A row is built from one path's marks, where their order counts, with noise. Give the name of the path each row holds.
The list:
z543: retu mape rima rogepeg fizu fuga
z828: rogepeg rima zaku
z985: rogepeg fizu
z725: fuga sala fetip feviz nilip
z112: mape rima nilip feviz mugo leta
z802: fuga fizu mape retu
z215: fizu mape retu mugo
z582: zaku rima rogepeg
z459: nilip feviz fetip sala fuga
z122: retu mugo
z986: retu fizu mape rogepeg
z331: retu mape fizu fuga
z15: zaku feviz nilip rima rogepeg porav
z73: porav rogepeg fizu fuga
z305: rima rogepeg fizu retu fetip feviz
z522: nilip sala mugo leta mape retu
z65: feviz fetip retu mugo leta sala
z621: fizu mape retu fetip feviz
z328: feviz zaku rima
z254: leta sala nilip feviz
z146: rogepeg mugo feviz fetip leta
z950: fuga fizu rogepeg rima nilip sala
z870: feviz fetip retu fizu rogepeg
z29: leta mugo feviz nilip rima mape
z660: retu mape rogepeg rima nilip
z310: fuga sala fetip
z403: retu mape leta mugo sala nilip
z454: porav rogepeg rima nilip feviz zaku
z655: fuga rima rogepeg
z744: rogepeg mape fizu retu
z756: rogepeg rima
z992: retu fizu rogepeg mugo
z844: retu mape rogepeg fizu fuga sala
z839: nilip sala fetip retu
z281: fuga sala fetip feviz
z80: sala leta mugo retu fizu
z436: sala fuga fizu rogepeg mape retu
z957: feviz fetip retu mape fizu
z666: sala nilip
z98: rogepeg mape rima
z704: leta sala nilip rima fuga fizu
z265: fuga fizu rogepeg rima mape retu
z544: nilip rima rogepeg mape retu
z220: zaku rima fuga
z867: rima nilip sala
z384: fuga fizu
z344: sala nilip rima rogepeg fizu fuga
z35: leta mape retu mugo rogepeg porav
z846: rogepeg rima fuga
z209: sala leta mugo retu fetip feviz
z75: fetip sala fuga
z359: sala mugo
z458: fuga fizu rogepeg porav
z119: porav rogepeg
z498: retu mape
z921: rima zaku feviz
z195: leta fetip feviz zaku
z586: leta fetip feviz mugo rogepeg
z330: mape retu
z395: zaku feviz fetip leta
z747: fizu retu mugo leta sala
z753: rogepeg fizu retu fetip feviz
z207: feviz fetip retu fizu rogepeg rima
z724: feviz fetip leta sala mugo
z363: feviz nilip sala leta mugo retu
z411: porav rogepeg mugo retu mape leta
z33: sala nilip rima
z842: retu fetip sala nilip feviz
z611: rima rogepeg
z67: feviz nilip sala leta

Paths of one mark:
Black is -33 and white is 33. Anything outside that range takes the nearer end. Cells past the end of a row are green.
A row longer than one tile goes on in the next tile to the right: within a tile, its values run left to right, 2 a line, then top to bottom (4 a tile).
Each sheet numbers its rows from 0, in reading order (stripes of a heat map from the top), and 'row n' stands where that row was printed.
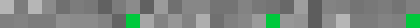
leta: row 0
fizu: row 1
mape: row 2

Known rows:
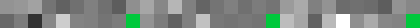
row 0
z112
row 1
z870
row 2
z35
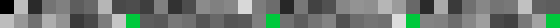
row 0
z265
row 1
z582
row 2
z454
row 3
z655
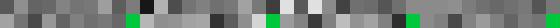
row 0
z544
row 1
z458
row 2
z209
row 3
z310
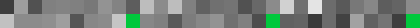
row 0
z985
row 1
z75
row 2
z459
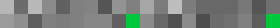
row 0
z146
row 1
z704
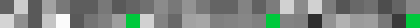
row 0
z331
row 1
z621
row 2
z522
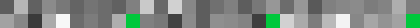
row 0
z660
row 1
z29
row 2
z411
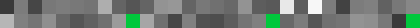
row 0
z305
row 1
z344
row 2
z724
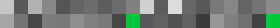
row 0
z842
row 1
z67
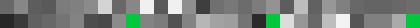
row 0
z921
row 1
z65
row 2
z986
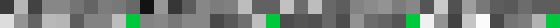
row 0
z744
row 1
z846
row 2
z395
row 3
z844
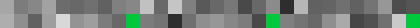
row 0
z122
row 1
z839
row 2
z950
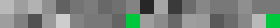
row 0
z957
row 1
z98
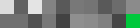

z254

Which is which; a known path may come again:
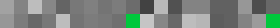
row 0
z870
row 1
z802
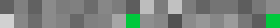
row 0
z753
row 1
z359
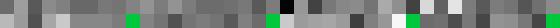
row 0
z330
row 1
z281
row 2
z73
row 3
z254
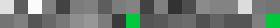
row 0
z724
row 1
z582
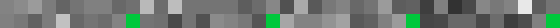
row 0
z207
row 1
z666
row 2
z384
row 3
z220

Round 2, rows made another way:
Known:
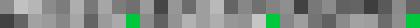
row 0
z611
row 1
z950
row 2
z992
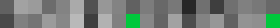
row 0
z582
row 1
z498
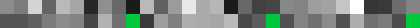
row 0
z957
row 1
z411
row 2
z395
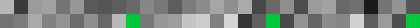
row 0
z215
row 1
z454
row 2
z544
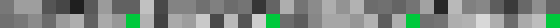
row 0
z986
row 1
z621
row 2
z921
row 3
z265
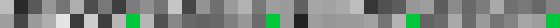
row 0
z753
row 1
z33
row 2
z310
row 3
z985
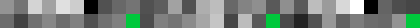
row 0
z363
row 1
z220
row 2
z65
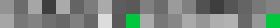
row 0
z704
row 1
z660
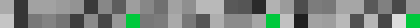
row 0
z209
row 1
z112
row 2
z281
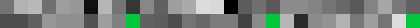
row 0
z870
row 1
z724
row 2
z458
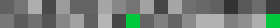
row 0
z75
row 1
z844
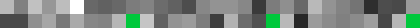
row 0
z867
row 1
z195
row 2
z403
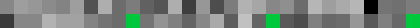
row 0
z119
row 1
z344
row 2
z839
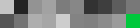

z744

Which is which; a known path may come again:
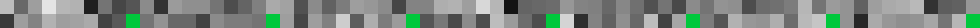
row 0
z411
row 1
z359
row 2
z756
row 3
z67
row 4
z842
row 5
z655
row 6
z310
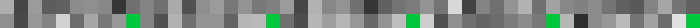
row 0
z98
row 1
z384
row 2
z802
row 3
z33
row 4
z458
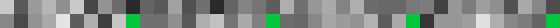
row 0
z305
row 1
z331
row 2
z921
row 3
z73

